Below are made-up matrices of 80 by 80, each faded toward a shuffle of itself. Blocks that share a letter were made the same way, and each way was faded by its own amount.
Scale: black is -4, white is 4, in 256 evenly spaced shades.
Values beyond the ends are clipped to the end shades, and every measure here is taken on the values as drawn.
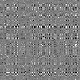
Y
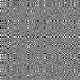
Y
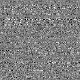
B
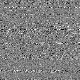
B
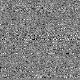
B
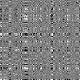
Y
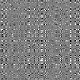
Y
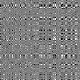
Y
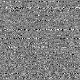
B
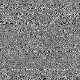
B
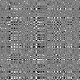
Y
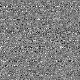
B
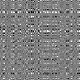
Y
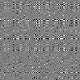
Y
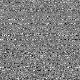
B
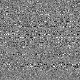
B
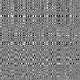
Y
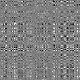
Y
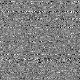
B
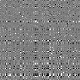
Y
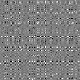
Y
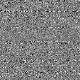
B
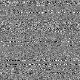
B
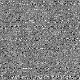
B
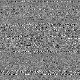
B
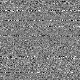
B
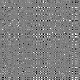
Y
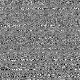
B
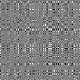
Y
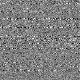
B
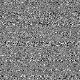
B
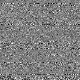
B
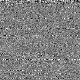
B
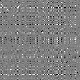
Y
